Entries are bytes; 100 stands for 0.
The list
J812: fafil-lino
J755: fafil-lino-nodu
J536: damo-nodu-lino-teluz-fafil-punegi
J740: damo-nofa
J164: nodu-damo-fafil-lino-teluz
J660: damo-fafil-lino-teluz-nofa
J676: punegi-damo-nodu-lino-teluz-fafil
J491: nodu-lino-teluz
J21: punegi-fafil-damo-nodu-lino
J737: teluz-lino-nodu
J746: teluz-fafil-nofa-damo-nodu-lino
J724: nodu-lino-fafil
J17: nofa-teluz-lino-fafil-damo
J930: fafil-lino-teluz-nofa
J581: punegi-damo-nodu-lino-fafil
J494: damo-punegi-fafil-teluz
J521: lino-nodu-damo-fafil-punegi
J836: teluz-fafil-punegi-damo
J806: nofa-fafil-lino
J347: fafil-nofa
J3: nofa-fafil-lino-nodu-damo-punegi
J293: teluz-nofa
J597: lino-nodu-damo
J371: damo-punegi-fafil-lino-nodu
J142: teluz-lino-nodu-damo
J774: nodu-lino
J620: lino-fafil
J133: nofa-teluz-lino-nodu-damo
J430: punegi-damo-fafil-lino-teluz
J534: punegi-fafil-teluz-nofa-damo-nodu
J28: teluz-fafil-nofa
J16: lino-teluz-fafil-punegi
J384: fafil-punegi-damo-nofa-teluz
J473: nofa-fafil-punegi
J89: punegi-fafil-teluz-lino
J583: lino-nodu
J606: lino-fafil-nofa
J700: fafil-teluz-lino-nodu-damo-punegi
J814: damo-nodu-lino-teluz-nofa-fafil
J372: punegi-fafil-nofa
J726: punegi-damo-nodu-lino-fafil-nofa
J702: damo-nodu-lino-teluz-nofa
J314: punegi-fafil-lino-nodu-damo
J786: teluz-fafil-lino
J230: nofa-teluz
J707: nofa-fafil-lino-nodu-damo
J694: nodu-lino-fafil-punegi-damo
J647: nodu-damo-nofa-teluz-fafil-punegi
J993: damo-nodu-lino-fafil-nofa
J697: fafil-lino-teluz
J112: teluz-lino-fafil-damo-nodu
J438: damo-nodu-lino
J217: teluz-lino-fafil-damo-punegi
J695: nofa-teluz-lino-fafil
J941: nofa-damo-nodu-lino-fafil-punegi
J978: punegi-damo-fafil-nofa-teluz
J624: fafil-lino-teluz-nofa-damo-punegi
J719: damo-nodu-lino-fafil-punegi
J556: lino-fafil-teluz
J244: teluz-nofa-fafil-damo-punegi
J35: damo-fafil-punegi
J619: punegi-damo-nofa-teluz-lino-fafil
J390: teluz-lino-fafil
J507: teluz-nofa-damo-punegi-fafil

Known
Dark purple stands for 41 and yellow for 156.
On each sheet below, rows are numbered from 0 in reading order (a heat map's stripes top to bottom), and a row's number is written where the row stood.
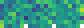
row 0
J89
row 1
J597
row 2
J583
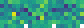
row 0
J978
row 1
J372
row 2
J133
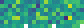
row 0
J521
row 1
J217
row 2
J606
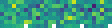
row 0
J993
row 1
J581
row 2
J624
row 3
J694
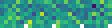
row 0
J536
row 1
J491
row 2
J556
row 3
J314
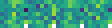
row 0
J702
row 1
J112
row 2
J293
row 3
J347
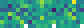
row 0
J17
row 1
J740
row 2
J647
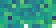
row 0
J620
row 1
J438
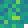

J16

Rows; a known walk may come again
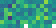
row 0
J581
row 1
J536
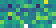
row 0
J17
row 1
J700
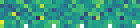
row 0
J164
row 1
J606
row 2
J774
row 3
J372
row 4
J620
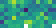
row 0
J740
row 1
J494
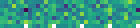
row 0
J814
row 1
J21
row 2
J707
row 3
J755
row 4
J930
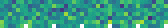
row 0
J812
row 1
J695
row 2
J836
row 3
J371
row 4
J534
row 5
J724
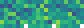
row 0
J676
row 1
J719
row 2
J556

